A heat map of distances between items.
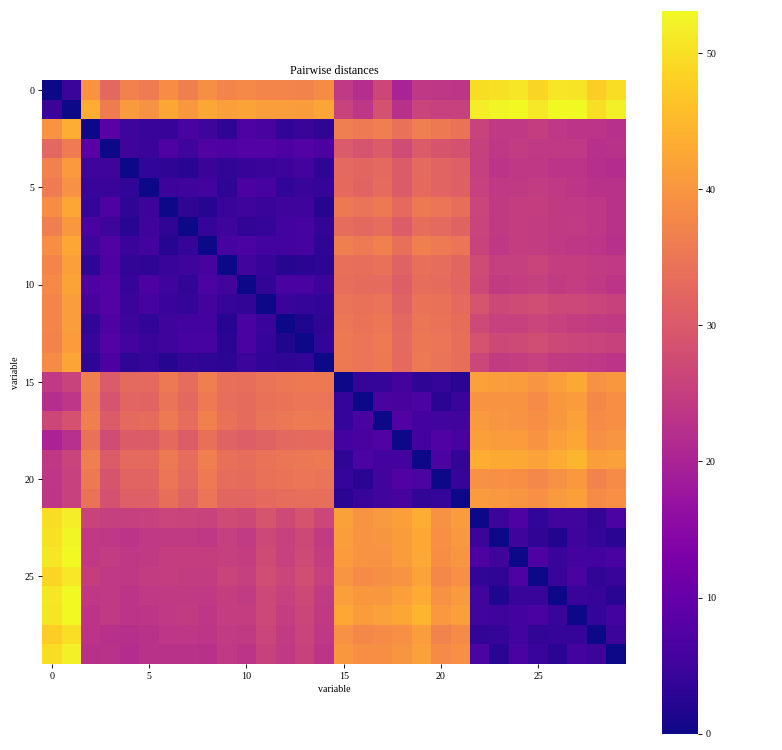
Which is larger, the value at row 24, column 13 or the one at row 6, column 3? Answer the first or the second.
the first
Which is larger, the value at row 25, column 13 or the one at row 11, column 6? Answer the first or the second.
the first
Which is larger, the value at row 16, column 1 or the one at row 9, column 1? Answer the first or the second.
the second
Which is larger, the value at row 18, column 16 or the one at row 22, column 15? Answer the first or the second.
the second
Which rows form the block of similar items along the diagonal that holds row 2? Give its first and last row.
2 to 14
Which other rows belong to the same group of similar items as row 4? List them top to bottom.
2, 3, 5, 6, 7, 8, 9, 10, 11, 12, 13, 14
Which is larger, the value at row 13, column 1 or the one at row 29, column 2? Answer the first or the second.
the first
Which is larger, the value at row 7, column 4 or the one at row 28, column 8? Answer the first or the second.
the second
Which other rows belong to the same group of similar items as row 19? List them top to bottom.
15, 16, 17, 18, 20, 21
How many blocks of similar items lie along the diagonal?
4
